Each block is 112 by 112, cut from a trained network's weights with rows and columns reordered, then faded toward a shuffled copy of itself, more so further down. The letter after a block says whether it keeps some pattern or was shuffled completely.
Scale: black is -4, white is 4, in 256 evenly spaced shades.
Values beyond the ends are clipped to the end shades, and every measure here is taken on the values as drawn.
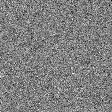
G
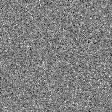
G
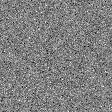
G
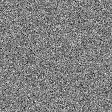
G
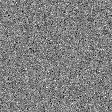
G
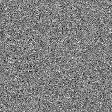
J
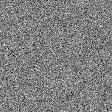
G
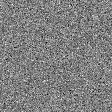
G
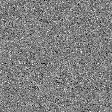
J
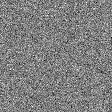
G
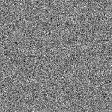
J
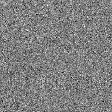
J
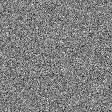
G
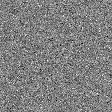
G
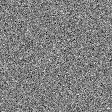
G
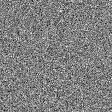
G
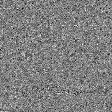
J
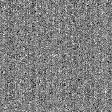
J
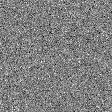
G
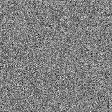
J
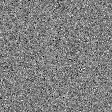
G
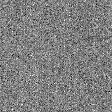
J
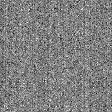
J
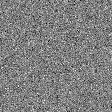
G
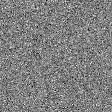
G
